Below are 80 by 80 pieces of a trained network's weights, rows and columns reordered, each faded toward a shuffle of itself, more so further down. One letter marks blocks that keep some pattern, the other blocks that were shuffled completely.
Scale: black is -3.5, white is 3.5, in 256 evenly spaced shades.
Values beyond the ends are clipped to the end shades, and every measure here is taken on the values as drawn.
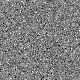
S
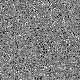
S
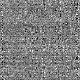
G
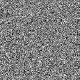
G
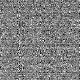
G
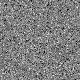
S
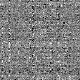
G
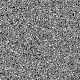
S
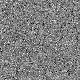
S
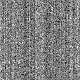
G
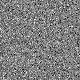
S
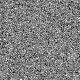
S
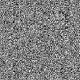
G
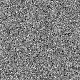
S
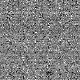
G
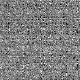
G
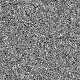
S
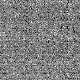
G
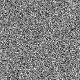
G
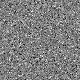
S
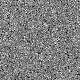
S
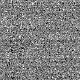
G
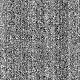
G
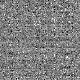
G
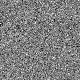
S
